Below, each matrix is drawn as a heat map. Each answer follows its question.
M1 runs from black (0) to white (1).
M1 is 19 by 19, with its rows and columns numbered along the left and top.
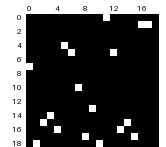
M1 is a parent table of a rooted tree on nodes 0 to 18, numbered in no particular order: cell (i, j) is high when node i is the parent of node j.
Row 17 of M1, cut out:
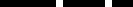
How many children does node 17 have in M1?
2
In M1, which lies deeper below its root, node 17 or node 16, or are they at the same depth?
the same depth
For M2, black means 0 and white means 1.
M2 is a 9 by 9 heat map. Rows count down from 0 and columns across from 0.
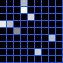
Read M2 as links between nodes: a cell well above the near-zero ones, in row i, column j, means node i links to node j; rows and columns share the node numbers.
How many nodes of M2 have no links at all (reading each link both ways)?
2
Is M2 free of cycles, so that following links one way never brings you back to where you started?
no
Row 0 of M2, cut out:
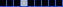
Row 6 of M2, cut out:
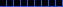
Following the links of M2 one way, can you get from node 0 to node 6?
no
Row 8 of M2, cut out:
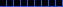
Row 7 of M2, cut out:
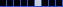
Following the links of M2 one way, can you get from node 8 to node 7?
no
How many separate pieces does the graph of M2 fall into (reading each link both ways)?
5
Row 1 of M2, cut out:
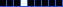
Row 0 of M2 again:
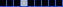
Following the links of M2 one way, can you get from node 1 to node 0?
yes
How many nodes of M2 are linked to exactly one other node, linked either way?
6
